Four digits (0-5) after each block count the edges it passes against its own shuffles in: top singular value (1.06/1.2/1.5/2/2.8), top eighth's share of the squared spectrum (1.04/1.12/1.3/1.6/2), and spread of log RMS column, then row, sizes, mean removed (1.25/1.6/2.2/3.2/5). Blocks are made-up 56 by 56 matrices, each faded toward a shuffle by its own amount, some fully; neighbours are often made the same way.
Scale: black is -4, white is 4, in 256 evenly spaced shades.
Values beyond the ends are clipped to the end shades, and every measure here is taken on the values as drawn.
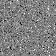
0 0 0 0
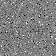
0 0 0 0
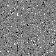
1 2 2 0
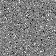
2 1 0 0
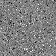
0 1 0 0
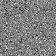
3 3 1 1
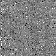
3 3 1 0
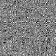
3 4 2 1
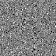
2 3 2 0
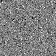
0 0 0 0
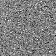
0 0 0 0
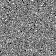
0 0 0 0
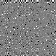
4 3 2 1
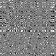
4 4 2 3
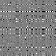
5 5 3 3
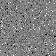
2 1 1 0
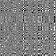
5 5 3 2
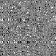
4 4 2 2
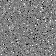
0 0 0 0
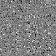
3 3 1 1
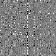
4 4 2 1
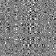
4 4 2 2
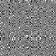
4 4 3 2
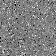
1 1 0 0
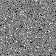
1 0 0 0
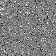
2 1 0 0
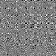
4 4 2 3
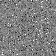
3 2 0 0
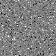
2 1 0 0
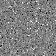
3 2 0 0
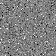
2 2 0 0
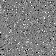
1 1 0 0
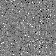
3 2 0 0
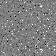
0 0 0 0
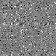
3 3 1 1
